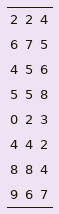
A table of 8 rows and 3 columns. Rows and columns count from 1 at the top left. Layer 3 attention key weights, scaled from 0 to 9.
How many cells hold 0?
1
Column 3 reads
4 5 6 8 3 2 4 7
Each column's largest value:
9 8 8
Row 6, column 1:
4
